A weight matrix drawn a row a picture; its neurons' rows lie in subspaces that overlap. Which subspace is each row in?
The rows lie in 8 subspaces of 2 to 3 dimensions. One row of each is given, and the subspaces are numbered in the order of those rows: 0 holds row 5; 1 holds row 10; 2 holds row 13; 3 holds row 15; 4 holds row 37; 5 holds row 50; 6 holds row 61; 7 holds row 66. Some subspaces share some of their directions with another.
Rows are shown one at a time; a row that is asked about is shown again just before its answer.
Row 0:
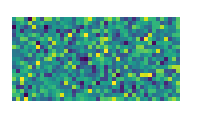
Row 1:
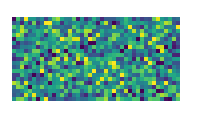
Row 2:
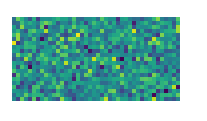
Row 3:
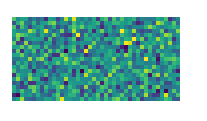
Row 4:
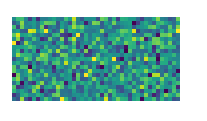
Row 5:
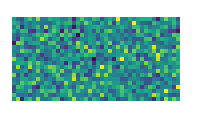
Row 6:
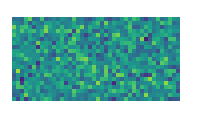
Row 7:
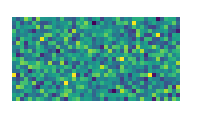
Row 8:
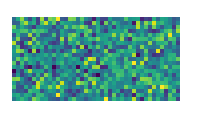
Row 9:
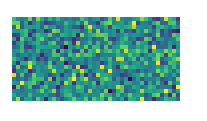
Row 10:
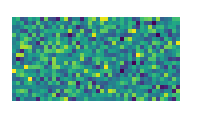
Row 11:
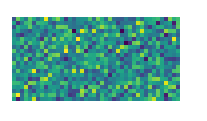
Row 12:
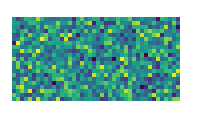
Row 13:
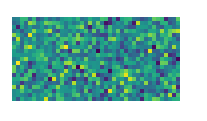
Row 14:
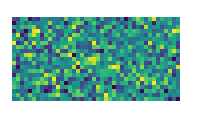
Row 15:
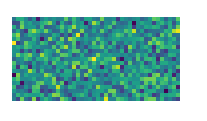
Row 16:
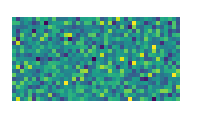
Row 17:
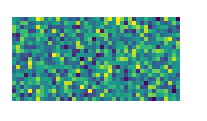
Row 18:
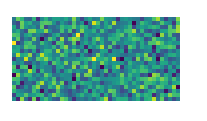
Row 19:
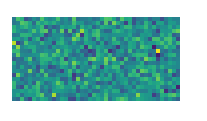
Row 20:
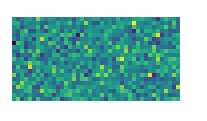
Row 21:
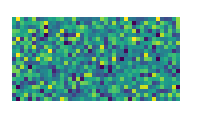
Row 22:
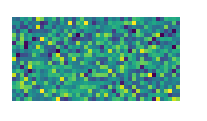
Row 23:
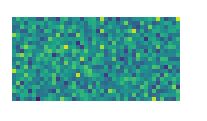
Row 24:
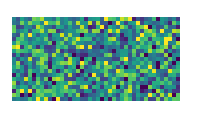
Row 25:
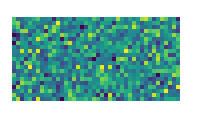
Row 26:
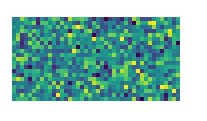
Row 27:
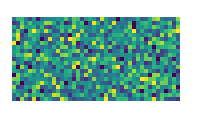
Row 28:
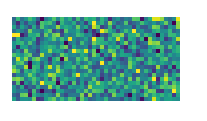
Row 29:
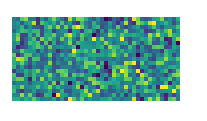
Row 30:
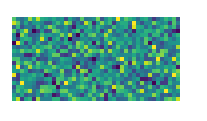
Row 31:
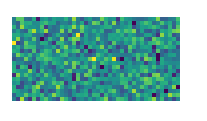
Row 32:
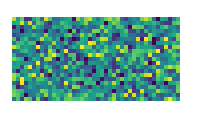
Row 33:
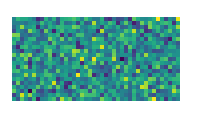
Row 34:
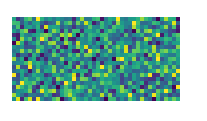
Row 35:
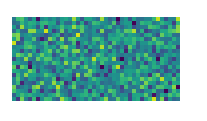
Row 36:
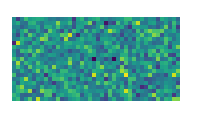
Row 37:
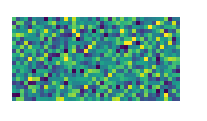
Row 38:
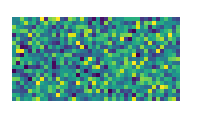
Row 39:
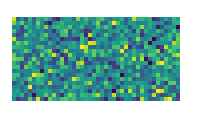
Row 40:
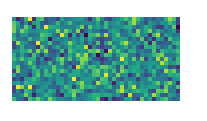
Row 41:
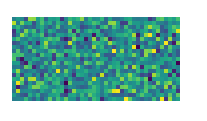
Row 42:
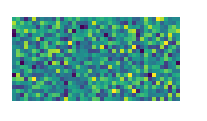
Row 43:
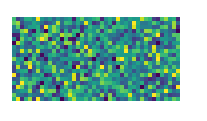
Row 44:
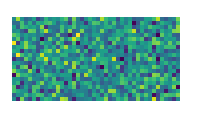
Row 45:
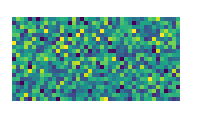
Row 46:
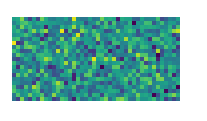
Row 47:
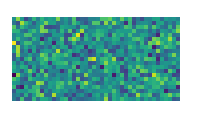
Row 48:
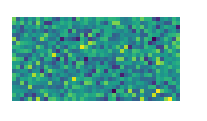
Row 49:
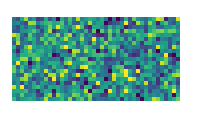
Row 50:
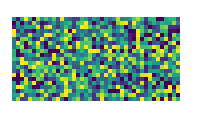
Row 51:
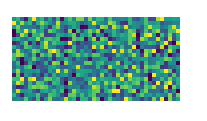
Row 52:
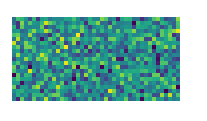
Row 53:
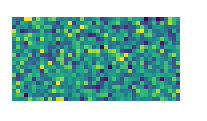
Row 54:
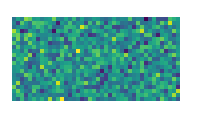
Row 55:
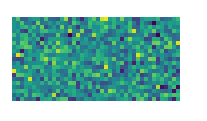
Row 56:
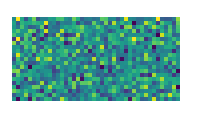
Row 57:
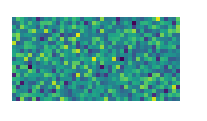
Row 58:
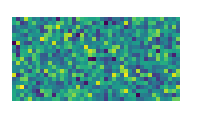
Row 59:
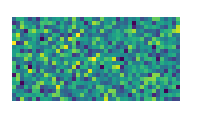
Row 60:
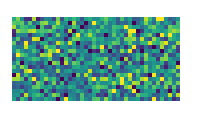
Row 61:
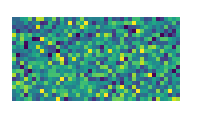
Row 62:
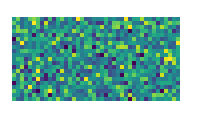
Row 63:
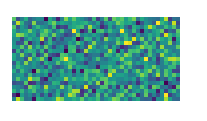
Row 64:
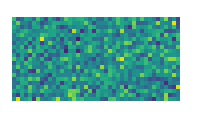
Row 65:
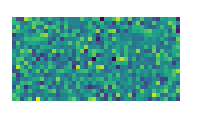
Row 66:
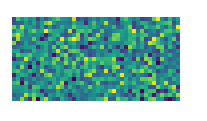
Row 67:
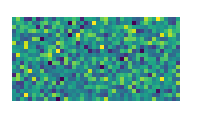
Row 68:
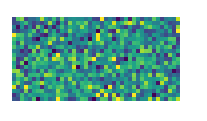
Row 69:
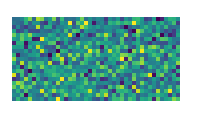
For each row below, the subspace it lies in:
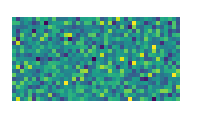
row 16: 3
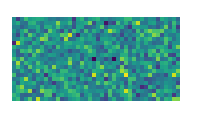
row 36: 2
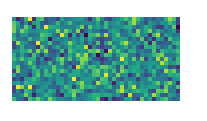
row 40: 7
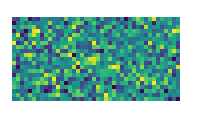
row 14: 3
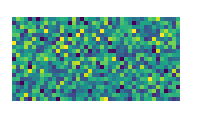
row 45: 5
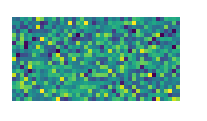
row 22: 6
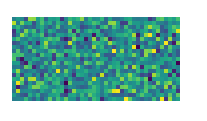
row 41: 5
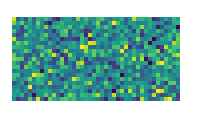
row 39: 7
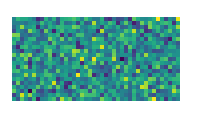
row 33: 2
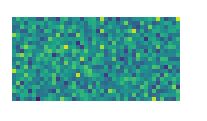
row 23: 1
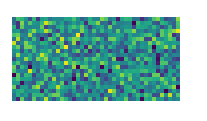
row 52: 2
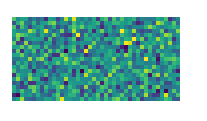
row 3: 4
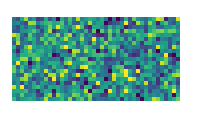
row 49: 2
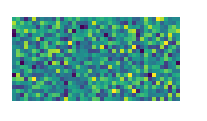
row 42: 5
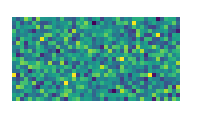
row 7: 5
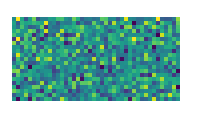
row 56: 3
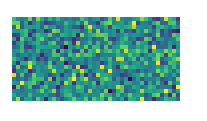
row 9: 2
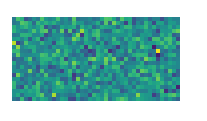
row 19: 0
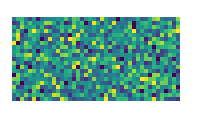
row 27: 3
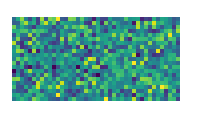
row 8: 1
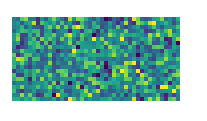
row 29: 1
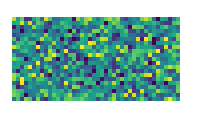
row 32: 7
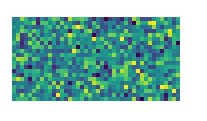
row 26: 1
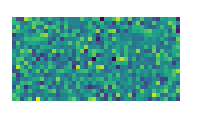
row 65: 6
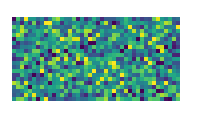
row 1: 7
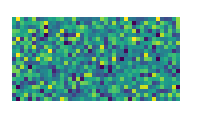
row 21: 3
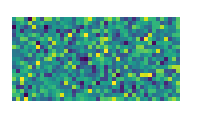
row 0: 7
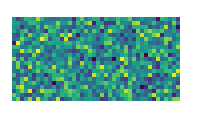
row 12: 2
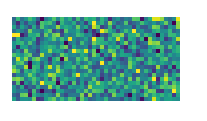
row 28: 0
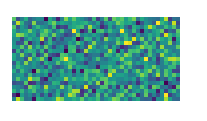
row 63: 4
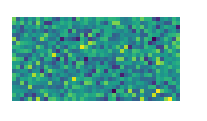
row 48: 7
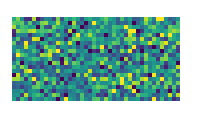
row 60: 5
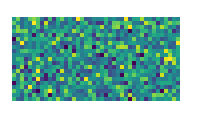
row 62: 3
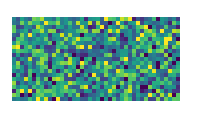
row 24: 2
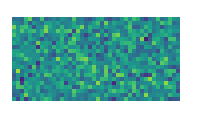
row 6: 7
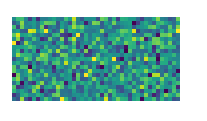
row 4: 4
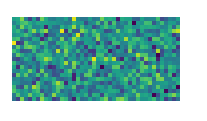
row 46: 0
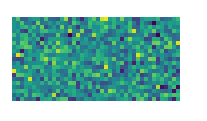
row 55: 1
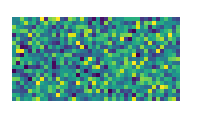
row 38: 1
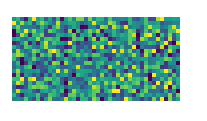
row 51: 5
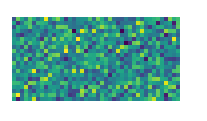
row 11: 4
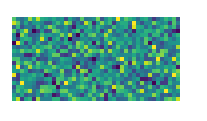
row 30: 3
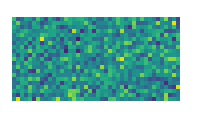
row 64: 4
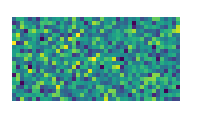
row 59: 3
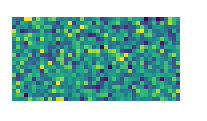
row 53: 6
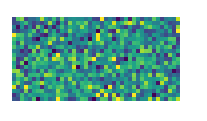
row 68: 6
